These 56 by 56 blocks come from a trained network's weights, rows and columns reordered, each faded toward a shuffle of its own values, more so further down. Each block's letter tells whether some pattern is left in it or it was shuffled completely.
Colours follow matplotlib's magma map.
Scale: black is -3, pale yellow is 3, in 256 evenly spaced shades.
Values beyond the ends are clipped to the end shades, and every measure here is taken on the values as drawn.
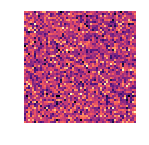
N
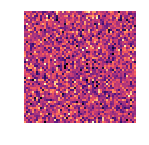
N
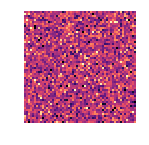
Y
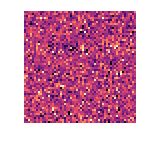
N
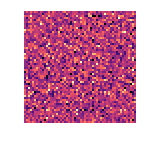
N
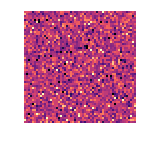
Y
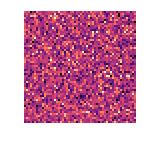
N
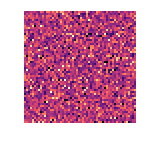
N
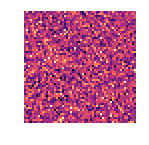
Y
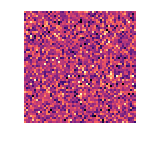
N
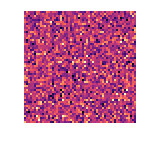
N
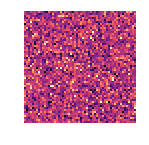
Y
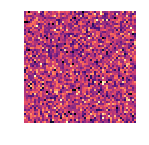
Y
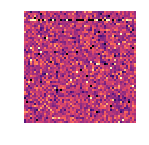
N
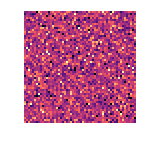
Y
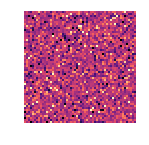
Y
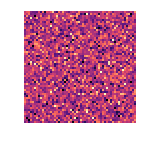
Y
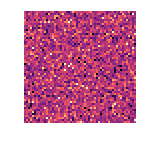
Y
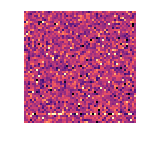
N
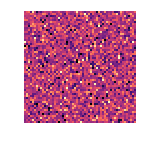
Y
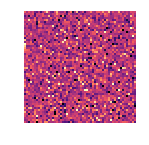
Y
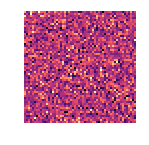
Y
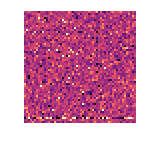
N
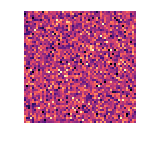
Y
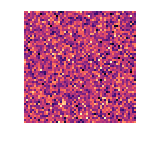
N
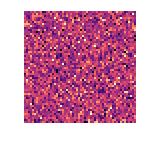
Y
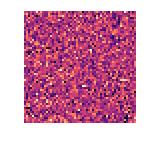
N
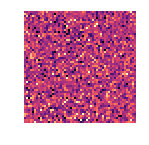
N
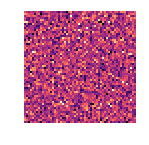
N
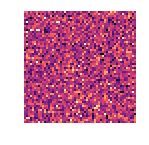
N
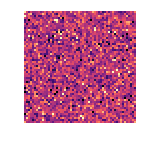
Y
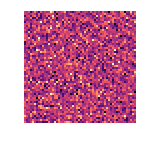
N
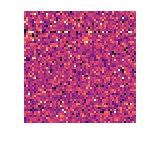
N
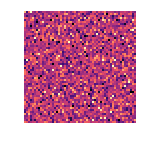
Y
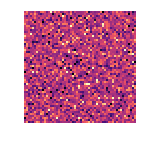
Y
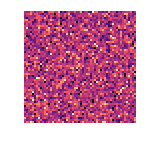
Y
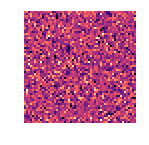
Y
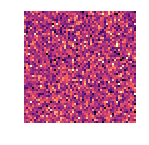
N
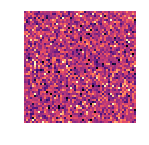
Y
